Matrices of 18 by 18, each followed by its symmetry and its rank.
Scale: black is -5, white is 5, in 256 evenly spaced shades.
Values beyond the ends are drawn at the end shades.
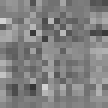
neither, rank three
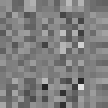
neither, rank three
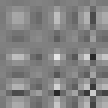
symmetric, rank one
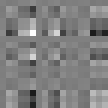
symmetric, rank one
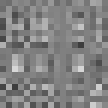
neither, rank three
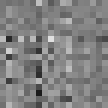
neither, rank three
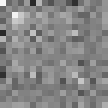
symmetric, rank three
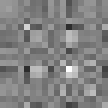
symmetric, rank three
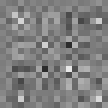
symmetric, rank three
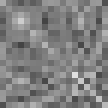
symmetric, rank three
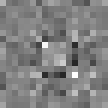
symmetric, rank three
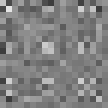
symmetric, rank three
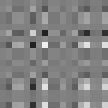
symmetric, rank one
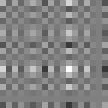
symmetric, rank one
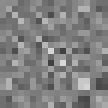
symmetric, rank three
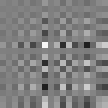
symmetric, rank one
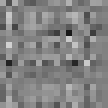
neither, rank three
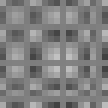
symmetric, rank one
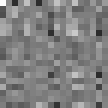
neither, rank three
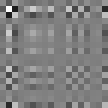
symmetric, rank one
